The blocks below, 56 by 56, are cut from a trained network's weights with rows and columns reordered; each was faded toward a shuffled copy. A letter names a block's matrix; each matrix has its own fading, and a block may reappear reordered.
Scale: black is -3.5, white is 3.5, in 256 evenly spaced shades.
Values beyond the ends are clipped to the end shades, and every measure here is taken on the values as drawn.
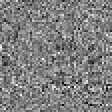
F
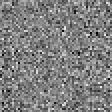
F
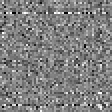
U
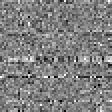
U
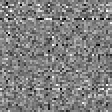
U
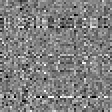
U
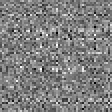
U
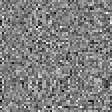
F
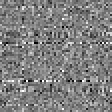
U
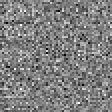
F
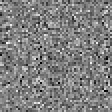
F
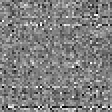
U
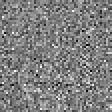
F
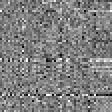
U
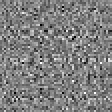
U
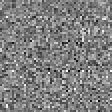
F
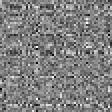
U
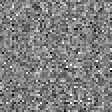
F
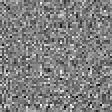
F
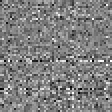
U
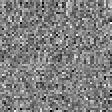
F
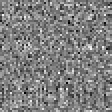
F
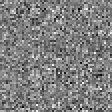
F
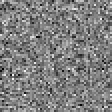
F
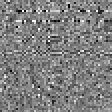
U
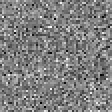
F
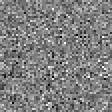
F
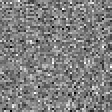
F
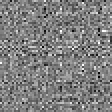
U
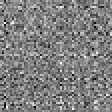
U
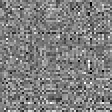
U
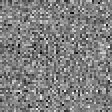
F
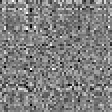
U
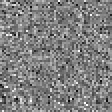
F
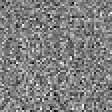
F
